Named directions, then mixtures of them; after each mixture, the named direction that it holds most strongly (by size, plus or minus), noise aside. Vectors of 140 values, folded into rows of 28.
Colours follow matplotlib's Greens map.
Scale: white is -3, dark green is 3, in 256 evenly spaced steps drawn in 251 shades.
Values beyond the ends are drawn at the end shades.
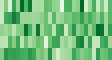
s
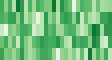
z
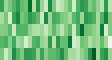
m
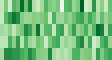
s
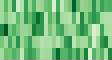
z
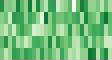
m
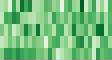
s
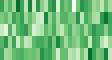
z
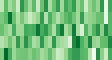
m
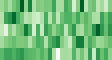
s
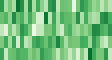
z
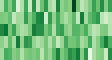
z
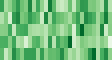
m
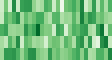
s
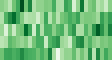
s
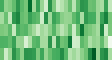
m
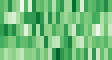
s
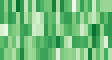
z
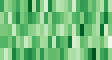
m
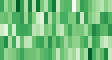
z
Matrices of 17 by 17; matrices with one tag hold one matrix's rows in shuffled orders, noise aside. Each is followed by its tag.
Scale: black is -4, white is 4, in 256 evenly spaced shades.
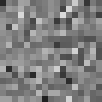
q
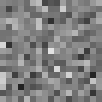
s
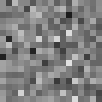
q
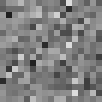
q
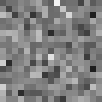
s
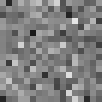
q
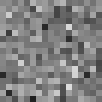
q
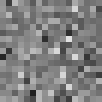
q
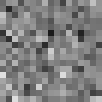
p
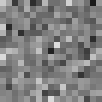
s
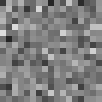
p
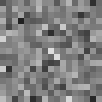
s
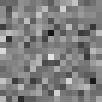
s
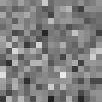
p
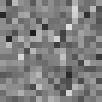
q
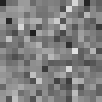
q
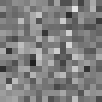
q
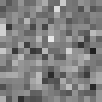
s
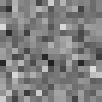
p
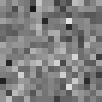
q
